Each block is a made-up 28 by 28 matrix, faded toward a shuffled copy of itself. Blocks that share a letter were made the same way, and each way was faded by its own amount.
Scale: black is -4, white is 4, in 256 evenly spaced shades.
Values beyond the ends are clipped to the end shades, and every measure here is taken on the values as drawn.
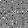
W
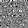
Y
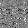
Y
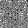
Y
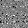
Y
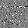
Y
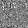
Y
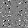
W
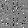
W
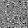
Y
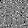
Y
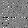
W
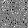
Y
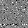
W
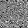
Y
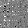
W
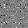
W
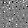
W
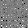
W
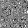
Y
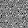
Y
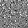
Y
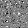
Y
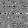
W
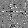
W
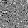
Y
